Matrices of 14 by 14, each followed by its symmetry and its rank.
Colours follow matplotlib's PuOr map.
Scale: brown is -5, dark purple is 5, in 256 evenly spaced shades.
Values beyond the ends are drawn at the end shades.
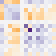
symmetric, rank three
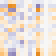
neither, rank two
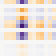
neither, rank one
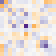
symmetric, rank three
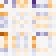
antisymmetric, rank two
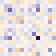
symmetric, rank three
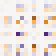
antisymmetric, rank two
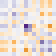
symmetric, rank three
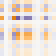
neither, rank one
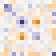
symmetric, rank three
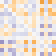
antisymmetric, rank two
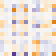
neither, rank two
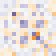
symmetric, rank three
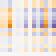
neither, rank one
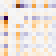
antisymmetric, rank two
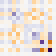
symmetric, rank three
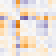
antisymmetric, rank two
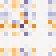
antisymmetric, rank two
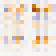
neither, rank two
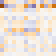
neither, rank two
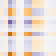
neither, rank one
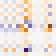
antisymmetric, rank two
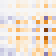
neither, rank two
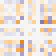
antisymmetric, rank two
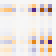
neither, rank one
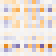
neither, rank two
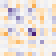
symmetric, rank three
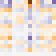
neither, rank two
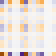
neither, rank one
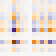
neither, rank one
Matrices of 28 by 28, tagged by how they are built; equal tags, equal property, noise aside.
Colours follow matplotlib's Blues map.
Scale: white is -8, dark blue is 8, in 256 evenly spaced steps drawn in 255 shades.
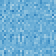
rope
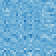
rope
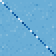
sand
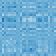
rope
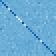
sand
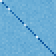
sand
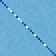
sand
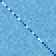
sand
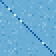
sand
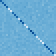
sand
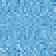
rope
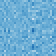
rope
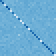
sand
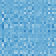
rope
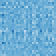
rope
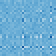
rope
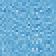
rope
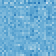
rope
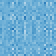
rope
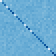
sand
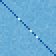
sand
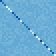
sand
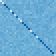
sand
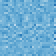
rope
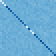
sand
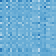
rope
